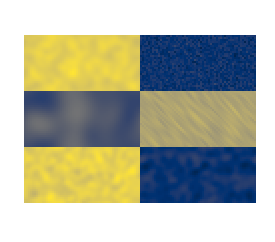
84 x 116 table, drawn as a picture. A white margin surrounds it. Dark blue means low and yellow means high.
It is made of 3 by 2 panels. Panel 1,1: very high, blotchy, faint in contrast. Panel 1,2: very low, fine-grained, faint in contrast. Panel 2,1: low, smooth. Panel 2,2: high, slanting down to the right, faint in contrast. Panel 3,1: very high, blotchy, faint in contrast. Panel 3,2: very low, blotchy, faint in contrast.
